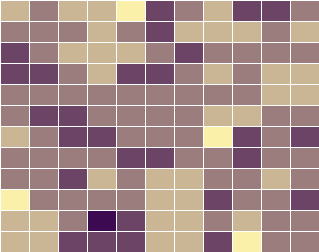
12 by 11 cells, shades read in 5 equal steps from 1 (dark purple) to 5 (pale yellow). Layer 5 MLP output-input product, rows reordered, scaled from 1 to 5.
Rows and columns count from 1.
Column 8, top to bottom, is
4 4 3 4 3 4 5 3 3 2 3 2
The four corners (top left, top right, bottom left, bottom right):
4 3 4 3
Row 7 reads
4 3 2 2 3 3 3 5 2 3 2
